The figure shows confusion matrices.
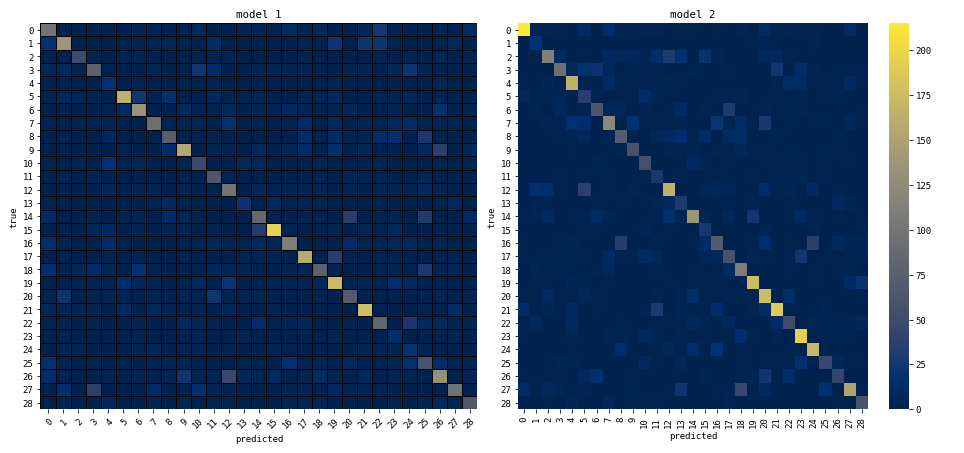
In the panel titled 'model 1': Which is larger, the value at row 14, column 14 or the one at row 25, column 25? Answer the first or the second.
the first
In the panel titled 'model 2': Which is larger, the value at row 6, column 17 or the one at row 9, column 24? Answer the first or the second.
the first
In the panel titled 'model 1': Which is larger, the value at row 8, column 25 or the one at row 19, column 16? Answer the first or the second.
the first
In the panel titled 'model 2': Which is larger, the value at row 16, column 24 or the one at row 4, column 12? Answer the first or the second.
the first
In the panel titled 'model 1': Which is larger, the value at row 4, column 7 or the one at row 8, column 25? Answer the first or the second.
the second
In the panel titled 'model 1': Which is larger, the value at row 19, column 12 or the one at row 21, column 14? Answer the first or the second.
the first
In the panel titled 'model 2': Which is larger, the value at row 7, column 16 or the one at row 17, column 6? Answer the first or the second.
the first
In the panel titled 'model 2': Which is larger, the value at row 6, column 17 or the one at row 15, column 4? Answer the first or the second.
the first
